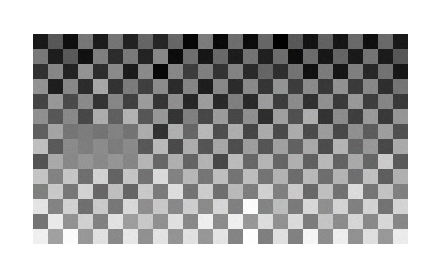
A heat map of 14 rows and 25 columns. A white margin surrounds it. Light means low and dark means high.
A checkerboard runs through the table. Values rise toward the top. In the middle left lies a patch that is calmer than the rest. The middle left is the calmest part.
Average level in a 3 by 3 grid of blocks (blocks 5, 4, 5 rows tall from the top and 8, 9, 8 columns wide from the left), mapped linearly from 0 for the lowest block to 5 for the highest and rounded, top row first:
5 5 5 / 2 3 3 / 0 0 0
